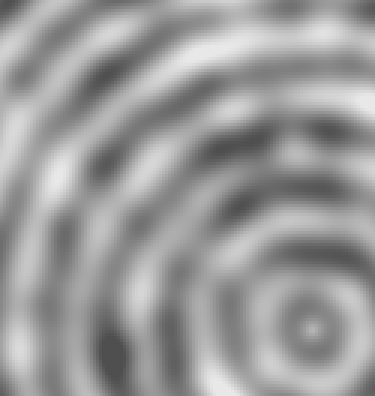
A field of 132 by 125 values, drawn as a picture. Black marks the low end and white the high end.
Histogram: bell-shaped. Mirror symmetry: none. Slope: none. Grain: smooth. Rings: centred on the bottom right. Odd rows or columns: none.
